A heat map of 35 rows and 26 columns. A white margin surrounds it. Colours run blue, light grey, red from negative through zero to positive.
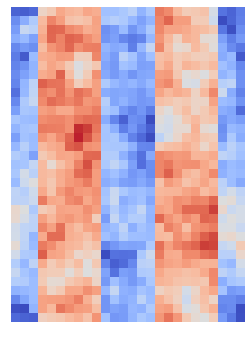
Streaks run downward. The middle left is the ninth with the highest average. Stripes running up and down repeat 2 times from left to right.
